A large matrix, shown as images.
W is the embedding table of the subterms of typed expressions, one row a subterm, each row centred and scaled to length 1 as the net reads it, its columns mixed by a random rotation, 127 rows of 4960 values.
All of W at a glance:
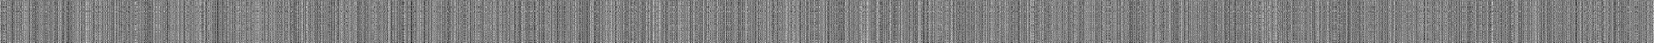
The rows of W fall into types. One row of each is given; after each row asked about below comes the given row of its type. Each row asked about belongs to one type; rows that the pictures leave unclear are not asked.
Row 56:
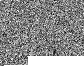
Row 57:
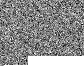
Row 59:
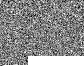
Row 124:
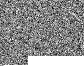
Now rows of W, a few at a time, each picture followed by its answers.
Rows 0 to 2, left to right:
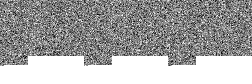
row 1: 124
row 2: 59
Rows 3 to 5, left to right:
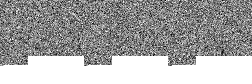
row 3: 124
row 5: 56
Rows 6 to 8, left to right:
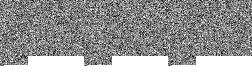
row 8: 59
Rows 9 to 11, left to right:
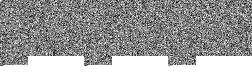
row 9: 56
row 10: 59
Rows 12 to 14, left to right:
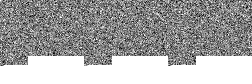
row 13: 124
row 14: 59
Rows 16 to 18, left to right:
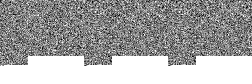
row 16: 124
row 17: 59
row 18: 59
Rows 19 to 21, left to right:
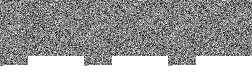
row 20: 57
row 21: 57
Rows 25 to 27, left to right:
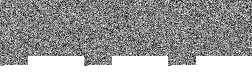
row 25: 57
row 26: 56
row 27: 59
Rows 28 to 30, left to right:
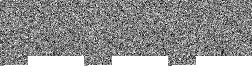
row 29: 57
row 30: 56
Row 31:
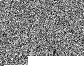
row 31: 56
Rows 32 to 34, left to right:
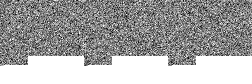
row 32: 124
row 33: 56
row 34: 57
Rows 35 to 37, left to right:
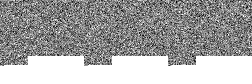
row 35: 56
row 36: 57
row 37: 59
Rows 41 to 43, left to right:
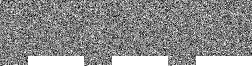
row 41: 59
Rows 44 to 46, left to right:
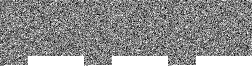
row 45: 124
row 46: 124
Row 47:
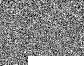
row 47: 59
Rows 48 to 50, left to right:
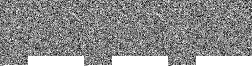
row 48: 124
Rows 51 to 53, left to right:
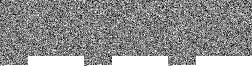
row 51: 124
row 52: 59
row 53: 57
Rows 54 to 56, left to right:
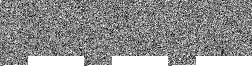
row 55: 56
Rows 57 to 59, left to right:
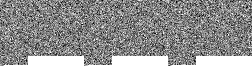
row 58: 124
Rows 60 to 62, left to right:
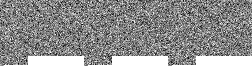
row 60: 57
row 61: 59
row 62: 57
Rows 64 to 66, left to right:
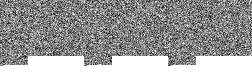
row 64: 124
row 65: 59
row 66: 56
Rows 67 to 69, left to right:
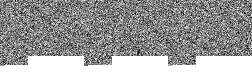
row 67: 57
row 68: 56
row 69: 124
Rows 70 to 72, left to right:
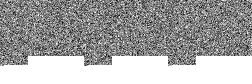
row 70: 124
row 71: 59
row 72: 124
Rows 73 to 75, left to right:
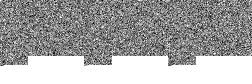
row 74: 124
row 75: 56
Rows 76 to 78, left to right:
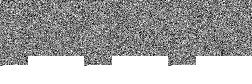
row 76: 59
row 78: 56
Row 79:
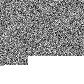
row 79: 57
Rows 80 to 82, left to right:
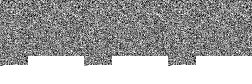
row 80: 59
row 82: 59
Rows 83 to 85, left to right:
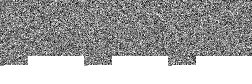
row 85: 59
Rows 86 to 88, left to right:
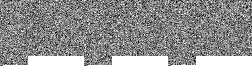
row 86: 57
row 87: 59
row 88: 59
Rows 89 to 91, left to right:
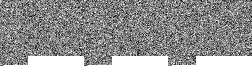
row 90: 56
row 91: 59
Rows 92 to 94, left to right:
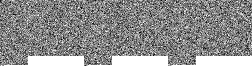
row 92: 124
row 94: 124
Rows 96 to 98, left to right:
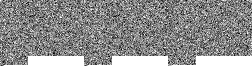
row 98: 124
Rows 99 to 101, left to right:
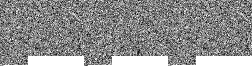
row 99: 124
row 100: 56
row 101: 124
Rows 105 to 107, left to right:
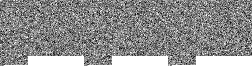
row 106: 124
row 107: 124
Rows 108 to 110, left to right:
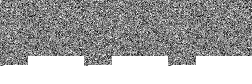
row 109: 56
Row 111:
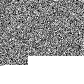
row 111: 124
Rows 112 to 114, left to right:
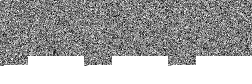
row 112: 56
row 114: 124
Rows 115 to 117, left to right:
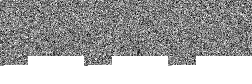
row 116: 56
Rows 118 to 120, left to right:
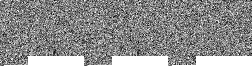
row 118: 56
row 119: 56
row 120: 59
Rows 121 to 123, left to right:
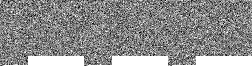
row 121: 59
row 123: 56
